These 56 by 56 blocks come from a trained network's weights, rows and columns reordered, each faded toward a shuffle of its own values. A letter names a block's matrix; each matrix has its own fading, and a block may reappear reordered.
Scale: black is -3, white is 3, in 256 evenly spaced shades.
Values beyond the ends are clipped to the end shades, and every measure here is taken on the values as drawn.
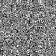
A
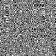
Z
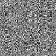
A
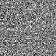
A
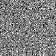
Z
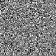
Z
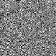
Z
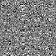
Z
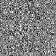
A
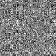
A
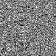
A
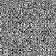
A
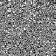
A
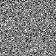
Z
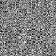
A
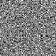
Z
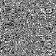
Z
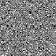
Z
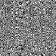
A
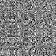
A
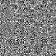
Z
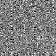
Z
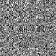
A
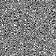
Z
